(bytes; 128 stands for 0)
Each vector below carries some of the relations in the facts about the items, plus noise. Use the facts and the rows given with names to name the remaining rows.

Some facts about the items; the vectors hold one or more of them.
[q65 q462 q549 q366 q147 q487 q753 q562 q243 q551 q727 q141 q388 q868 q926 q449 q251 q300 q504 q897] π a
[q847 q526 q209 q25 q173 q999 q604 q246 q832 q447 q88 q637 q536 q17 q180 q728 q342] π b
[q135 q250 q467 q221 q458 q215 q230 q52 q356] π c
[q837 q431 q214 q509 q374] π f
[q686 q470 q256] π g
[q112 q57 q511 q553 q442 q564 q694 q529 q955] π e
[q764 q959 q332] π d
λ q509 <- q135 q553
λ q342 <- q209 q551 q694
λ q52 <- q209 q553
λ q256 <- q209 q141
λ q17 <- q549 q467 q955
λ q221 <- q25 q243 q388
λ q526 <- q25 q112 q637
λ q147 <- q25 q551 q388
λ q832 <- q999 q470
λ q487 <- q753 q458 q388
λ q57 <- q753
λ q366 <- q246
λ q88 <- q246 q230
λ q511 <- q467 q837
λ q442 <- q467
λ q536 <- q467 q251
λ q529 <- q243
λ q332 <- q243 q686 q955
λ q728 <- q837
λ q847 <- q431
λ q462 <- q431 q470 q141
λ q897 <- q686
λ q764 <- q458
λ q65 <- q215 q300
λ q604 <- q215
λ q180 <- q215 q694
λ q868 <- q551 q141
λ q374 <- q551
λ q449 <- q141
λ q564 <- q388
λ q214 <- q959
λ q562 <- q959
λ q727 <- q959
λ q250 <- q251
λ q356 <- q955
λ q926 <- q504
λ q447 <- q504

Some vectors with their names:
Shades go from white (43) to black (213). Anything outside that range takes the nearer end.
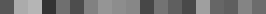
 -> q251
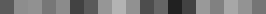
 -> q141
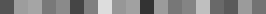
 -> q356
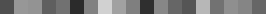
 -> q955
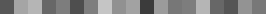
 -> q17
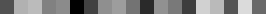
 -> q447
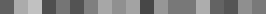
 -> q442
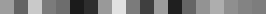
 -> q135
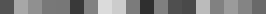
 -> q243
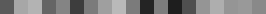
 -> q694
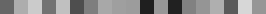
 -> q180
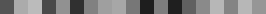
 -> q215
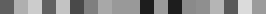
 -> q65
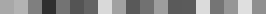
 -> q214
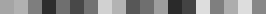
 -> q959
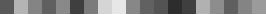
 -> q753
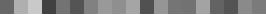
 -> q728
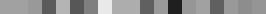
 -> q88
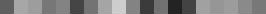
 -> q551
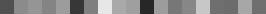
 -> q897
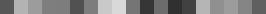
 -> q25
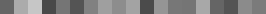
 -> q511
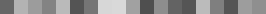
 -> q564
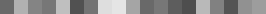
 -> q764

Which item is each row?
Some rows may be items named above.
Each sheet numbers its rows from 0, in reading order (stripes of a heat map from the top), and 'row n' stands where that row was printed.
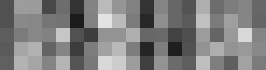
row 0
q549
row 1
q686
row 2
q832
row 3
q694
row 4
q221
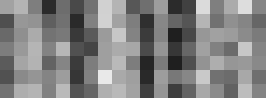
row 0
q959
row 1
q955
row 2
q209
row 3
q256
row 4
q694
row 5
q897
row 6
q374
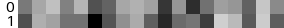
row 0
q342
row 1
q504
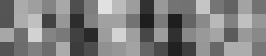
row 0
q529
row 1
q300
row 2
q509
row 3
q999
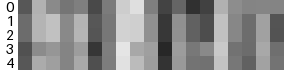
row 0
q388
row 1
q526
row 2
q526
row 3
q897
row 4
q529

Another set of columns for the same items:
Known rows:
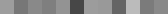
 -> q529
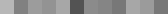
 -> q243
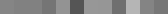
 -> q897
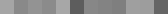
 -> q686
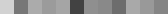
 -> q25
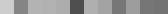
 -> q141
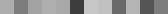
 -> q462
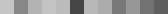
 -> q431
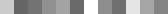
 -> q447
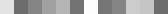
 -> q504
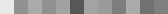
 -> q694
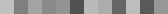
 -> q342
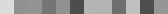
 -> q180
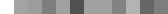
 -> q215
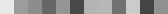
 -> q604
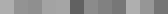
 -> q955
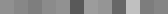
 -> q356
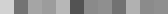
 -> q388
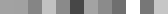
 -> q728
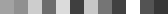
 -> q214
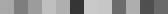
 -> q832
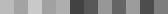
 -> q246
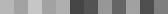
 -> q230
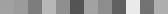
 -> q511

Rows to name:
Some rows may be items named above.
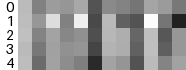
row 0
q243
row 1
q959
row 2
q342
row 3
q374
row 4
q526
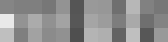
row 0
q897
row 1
q694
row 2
q342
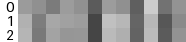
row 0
q17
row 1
q449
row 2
q868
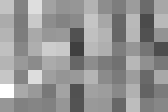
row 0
q135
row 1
q509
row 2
q256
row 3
q999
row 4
q549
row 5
q135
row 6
q300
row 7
q332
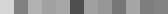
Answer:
q551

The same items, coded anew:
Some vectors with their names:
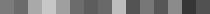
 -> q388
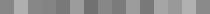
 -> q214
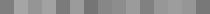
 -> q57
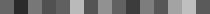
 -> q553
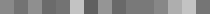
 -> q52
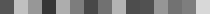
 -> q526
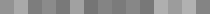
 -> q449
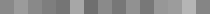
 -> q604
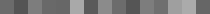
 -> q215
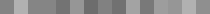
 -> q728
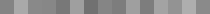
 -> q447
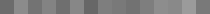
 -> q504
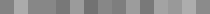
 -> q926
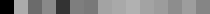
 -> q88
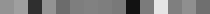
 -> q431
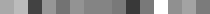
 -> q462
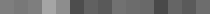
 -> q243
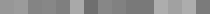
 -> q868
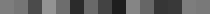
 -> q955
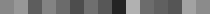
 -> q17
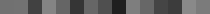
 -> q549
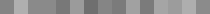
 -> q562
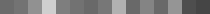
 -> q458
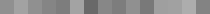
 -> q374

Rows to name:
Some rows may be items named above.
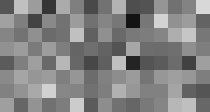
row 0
q526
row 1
q141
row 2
q52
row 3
q332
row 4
q25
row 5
q564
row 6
q487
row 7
q342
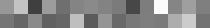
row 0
q832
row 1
q509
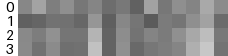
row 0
q356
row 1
q300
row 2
q180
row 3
q52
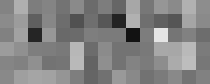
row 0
q442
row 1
q17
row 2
q999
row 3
q256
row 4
q180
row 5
q221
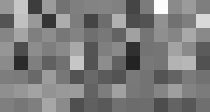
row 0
q832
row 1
q526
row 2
q356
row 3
q551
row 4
q209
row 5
q686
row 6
q147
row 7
q243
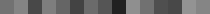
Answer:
q467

